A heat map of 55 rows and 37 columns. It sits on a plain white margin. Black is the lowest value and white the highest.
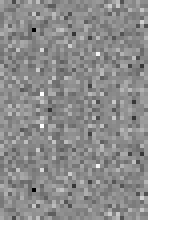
There are no regular stripes. No overall slope runs across the table. Fine speckle covers the field. No row or column stands out. The distribution is heavy-tailed on both sides. The top and bottom halves mirror each other.
